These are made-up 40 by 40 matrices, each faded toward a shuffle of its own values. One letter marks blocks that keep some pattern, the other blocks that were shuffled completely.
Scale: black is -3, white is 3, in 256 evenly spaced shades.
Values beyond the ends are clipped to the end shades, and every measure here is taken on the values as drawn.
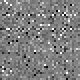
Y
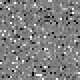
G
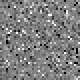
G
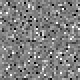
G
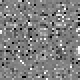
Y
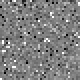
G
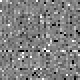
Y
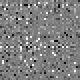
Y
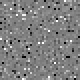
G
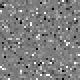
G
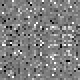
Y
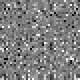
Y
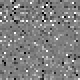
Y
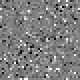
G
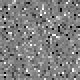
G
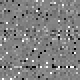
Y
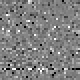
Y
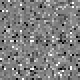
Y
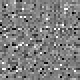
Y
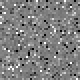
G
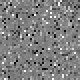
G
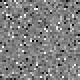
G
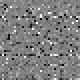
Y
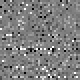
Y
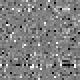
Y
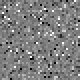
G
